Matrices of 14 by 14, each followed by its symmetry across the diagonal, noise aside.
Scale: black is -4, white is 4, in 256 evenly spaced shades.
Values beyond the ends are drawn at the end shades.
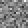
neither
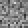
neither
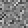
antisymmetric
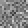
symmetric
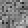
symmetric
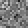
symmetric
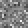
symmetric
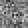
antisymmetric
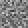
neither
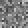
symmetric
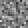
antisymmetric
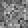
symmetric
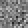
symmetric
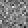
neither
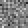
antisymmetric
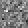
neither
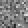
antisymmetric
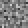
antisymmetric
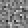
antisymmetric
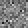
neither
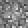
symmetric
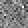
neither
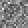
symmetric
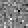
antisymmetric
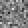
antisymmetric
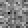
neither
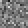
neither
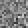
antisymmetric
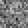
neither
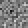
symmetric
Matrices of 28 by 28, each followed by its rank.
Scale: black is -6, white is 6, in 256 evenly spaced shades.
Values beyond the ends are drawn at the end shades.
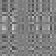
two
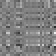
two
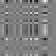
one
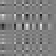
one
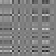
one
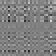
two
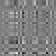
two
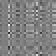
two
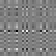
one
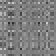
two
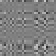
two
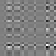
one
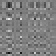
two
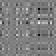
two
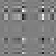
one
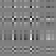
one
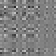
two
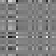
one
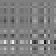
one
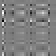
one
